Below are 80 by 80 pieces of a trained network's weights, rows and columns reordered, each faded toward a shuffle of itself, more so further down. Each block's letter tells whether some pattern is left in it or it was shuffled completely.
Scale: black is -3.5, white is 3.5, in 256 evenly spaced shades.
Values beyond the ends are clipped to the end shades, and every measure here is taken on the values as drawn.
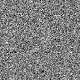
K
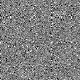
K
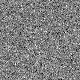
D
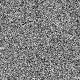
D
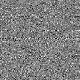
K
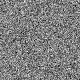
D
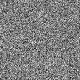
K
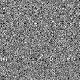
K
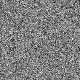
D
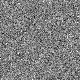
D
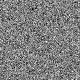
D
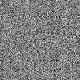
K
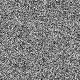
D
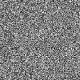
K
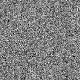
K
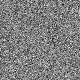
D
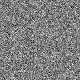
D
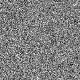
K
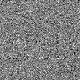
K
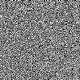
K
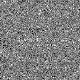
K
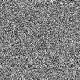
K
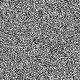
K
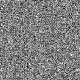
K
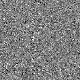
K
